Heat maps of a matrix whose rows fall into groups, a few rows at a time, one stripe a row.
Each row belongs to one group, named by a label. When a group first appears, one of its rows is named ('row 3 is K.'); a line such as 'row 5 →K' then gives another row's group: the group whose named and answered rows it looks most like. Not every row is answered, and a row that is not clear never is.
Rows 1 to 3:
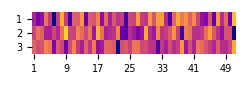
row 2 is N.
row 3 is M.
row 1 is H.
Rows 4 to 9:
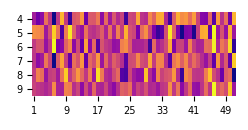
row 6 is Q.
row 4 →H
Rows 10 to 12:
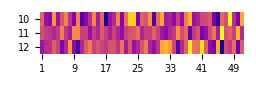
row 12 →H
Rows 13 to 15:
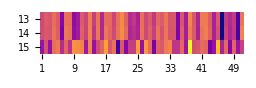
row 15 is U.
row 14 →H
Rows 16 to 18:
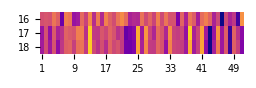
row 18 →U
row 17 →U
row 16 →H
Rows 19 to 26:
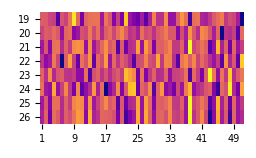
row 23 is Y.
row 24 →M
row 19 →N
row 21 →U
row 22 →H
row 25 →U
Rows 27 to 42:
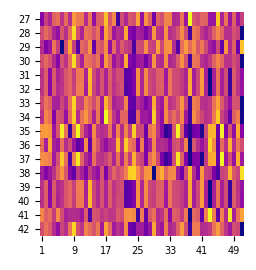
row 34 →N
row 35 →Q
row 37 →Q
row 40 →U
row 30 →N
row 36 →Y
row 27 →U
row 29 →H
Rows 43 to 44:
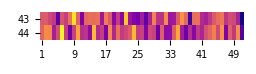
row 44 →Q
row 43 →N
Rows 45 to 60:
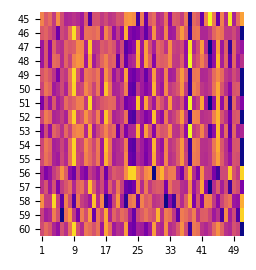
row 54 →N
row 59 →H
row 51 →U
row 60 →N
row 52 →N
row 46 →N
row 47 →U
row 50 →N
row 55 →N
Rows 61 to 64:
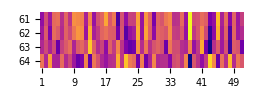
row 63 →U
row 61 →U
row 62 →U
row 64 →Y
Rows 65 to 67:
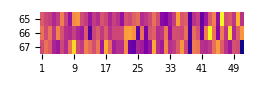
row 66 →Y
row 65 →Q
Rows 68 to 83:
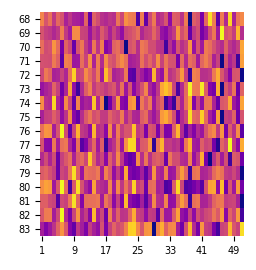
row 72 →N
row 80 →Q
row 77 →M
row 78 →U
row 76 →Q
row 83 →M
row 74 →M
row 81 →N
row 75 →H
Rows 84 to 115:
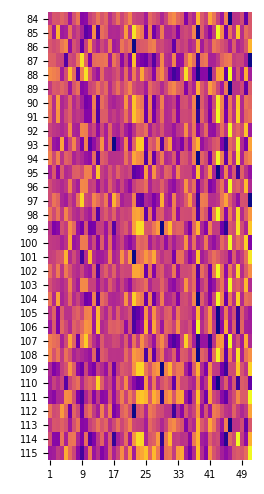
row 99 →M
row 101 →M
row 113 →H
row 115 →M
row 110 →U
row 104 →Y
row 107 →Q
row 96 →Q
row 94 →Y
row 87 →N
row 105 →U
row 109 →M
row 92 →Q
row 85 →Y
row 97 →N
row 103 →Q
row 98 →Y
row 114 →M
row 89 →H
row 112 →M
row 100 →Q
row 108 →Y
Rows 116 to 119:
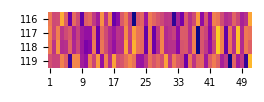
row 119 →H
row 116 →M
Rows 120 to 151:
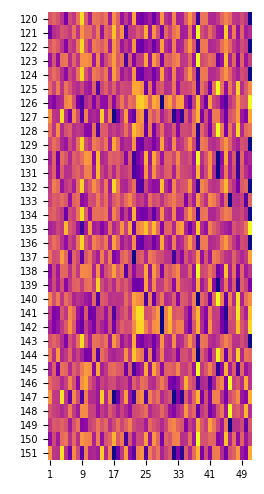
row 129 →N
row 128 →Y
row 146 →Q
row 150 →U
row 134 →N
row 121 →U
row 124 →N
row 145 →U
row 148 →Q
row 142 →M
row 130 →U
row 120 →N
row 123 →U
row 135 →M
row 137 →M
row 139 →U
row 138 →U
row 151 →M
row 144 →Y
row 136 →N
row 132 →N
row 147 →M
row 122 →N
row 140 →Y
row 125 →Y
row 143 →N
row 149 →H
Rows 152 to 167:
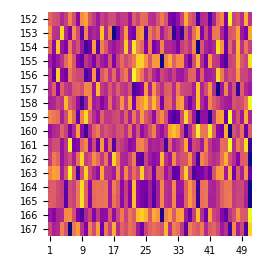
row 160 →H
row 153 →M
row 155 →M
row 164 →N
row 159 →Q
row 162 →N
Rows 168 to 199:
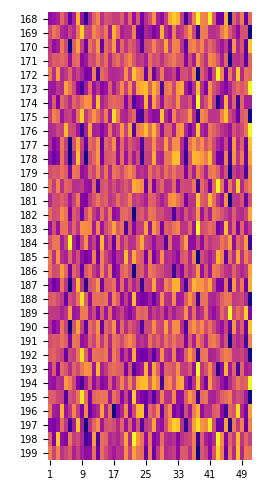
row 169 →N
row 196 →M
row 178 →H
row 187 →H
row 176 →M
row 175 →N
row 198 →Y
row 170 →H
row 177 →H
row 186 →M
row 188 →N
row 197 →H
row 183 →U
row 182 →M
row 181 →H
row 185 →Y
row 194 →M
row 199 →Y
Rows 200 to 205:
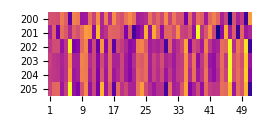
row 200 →H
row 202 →Q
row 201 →U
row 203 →Q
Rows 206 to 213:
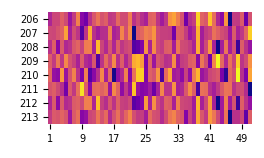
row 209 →Y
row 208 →U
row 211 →N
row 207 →M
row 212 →U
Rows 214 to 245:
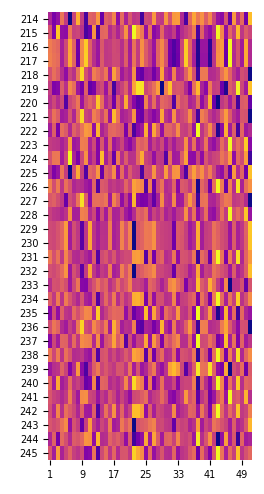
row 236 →N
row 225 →H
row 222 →U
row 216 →Q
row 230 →M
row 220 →U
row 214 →H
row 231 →Y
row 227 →N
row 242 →Y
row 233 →H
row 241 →Q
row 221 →N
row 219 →M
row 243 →M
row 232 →M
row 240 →Y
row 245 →Y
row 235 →U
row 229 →M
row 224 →Q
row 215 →Y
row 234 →Y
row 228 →Q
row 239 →H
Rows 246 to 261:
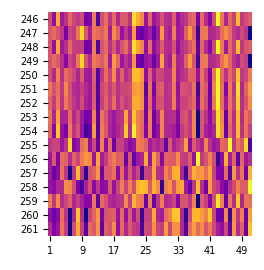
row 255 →Q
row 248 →Y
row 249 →N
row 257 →H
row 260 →H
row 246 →Y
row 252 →Y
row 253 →Y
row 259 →Y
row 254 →Y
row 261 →H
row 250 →Y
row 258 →M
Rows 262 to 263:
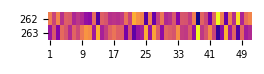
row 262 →Y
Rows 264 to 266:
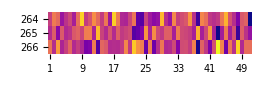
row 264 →N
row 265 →U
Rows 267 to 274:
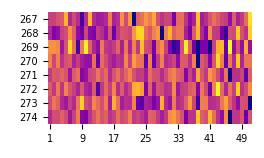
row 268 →M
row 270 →Y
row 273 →N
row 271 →H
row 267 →M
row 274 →H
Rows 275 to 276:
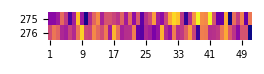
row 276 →N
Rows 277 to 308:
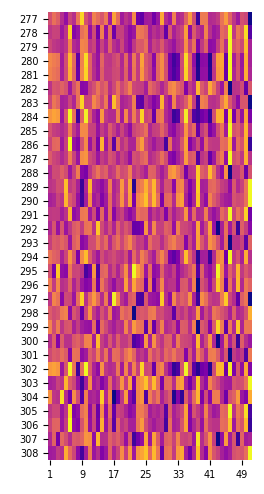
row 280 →Q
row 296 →Y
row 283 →N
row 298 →M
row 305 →Q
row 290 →M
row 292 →U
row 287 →Q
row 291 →Q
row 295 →Y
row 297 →N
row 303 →M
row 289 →M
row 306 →Q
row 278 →Q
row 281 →Q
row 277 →N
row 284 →Q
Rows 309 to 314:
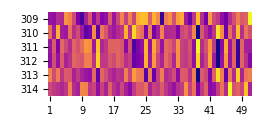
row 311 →U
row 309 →M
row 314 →Q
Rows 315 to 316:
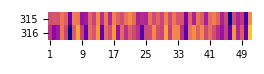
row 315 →H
